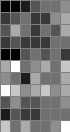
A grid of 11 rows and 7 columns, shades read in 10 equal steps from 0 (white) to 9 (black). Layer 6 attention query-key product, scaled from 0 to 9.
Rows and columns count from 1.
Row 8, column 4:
3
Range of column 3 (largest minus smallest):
5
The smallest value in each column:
0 0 3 3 2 4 0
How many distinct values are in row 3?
4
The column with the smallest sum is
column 7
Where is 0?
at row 6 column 2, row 8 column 1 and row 11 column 7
